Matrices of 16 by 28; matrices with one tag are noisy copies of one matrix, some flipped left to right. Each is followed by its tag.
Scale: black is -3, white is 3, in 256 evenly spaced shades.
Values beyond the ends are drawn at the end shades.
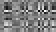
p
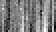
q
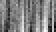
q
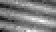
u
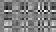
p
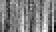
q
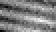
u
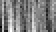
q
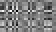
p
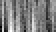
q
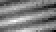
u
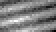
u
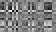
p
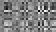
p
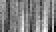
q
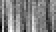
q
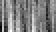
q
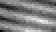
u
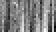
q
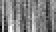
q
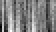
q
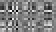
p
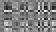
p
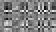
p
